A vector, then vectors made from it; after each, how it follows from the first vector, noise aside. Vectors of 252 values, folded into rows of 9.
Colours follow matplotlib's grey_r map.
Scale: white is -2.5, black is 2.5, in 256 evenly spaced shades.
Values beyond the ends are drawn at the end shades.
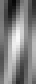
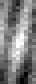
reversed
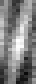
reversed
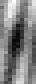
negated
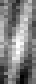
reversed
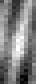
reversed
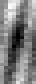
negated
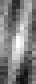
reversed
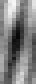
negated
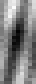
negated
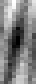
negated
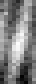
reversed
